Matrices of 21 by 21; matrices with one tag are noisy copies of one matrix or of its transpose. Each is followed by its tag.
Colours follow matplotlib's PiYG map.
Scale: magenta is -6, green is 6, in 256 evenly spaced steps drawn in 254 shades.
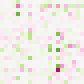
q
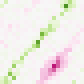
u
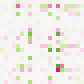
q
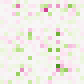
q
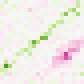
u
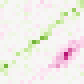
u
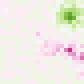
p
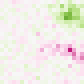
p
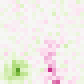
p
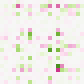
q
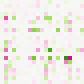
q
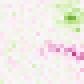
p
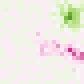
p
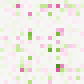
q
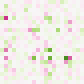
q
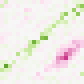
u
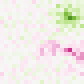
p
